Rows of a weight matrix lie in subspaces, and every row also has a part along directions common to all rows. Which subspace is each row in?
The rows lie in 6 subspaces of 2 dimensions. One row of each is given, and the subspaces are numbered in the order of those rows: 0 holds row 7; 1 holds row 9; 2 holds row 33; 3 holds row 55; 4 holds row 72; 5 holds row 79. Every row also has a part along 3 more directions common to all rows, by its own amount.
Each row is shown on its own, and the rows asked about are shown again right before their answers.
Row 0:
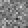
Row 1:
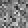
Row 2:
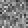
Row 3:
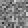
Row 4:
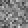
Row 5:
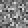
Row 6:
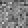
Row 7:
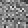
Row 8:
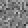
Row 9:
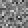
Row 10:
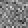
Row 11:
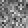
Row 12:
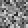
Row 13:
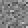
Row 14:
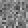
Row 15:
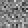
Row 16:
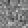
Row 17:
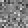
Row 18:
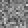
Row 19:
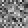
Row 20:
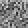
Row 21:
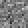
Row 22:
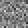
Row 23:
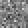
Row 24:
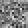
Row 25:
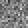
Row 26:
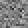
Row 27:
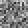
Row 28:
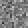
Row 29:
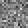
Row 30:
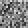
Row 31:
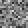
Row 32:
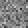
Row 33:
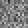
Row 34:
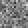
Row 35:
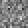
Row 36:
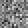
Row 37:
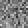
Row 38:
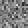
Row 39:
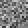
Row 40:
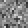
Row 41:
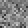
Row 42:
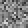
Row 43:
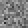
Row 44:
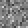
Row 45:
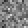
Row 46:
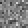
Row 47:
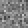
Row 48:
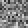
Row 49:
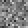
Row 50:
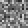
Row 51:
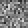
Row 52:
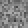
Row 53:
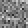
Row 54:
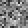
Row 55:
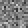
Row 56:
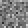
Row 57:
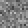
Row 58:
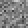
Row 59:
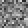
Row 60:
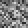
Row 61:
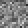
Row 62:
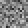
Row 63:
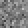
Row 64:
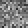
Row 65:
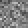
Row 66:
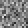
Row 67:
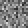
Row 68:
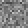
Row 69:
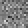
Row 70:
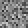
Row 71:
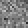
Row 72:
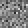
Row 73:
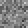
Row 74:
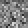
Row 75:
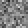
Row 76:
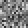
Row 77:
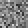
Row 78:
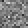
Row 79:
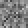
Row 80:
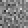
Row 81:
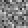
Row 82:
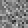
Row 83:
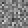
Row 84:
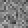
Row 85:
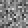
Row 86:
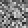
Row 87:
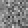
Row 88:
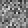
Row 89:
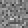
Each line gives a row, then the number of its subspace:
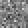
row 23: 5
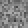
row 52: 2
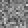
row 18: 2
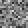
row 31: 1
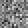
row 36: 4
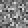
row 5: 1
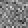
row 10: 0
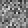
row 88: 4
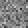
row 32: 3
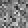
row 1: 1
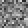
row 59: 2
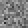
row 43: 2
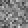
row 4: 5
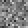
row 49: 5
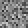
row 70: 3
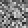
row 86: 1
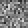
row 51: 4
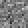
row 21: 5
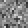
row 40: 5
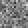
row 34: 0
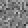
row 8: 4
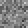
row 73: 3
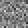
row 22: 0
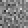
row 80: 3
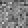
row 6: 4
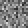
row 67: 3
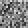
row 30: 4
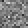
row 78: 2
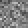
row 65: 1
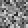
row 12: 5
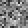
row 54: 1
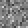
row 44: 5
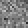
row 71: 0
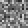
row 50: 0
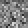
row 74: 1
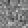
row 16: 1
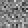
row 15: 3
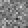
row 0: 5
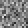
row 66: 3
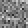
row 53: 0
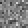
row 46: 1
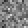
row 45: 5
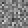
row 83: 4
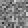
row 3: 4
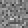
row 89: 1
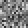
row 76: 5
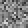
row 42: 3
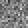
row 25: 2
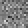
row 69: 3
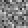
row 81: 5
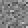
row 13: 1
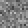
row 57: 0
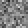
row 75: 2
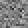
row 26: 0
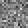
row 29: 2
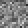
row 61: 4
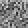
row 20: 4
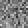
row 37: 3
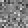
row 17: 2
